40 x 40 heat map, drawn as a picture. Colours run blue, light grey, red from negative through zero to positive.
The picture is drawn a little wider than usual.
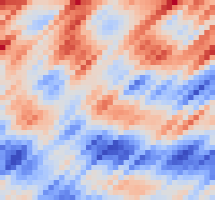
The field climbs toward the top. Horizontal stripes repeat 3 times down the table. Concentric rings centre on the top right. No lone cell stands out from its neighbours.
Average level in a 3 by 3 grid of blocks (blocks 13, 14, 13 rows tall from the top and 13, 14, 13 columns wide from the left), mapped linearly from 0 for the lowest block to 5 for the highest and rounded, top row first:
445
332
000
